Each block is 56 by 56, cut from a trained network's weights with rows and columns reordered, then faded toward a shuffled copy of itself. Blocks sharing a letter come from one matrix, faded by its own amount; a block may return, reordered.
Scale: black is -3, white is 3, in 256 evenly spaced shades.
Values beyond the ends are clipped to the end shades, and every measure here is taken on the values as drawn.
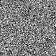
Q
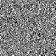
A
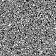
Q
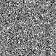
Q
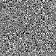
A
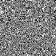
A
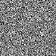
A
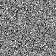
Q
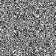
A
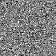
Q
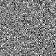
A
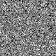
Q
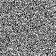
Q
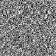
A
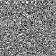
A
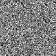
Q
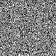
Q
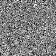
Q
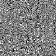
A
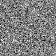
Q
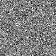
Q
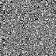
A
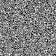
Q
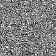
A
